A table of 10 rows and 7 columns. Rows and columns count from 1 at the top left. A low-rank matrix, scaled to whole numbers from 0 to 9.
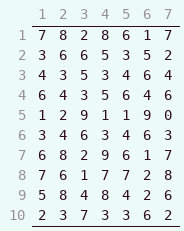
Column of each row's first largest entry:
2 2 6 1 3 3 4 7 2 3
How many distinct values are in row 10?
4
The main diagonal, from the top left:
7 6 5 5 1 6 7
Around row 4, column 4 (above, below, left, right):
3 1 3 6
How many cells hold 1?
6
